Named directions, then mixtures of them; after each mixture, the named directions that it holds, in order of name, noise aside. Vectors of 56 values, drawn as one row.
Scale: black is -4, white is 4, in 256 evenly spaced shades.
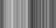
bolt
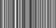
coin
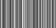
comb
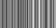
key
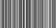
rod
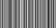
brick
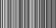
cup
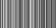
cup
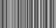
bolt, key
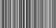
rod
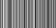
brick, coin, cup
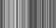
bolt, coin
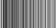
bolt, cup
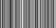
brick, comb, key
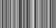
cup, key, rod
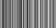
comb, key, rod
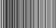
bolt, cup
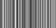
coin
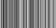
brick, cup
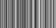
coin, key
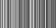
cup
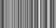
bolt, key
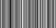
brick, comb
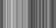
bolt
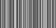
coin, comb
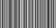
brick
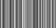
comb
